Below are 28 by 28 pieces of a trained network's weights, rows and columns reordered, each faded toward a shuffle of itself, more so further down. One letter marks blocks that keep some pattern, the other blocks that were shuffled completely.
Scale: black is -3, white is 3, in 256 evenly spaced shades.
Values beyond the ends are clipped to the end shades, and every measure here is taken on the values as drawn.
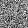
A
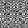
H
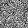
A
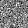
A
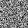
A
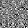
H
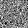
A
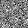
A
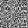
H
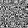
H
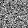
A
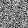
A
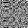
H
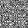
H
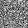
A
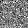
A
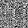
H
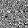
H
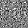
H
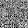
H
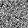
A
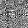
H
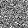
A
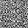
H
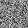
A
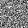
A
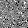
A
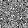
A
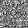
H
